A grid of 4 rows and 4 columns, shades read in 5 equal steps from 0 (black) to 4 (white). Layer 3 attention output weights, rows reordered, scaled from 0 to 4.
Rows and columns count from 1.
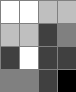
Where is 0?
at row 4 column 4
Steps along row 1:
same down same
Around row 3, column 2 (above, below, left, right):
3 2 1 1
